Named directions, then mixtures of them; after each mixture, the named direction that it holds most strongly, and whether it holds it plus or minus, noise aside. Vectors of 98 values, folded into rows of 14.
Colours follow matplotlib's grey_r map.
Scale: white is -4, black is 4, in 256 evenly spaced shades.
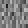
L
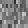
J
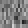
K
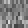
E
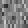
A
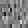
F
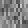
K, plus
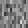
F, plus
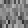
E, minus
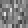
F, minus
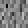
L, plus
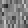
A, plus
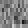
K, plus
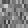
A, minus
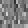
J, plus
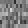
J, plus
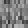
E, minus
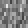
L, minus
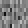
F, plus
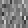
A, plus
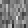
K, minus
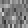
A, minus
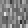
F, minus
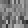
E, minus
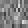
K, minus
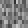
J, plus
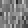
A, plus
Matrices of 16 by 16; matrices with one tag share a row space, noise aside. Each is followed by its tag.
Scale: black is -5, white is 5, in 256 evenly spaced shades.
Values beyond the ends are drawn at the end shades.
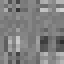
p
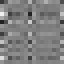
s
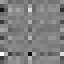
s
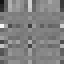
s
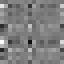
s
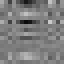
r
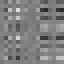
p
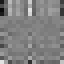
s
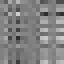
p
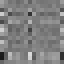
s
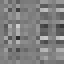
p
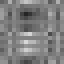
r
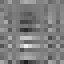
r
